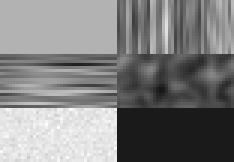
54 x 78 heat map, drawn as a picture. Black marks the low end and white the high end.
The table splits into 3 rows of 2 panels. Panel 1,1: high, flat. Panel 1,2: middling, streaked downward, strong in contrast. Panel 2,1: middling, streaked across, strong in contrast. Panel 2,2: low, blotchy. Panel 3,1: very high, fine-grained, faint in contrast. Panel 3,2: very low, flat.
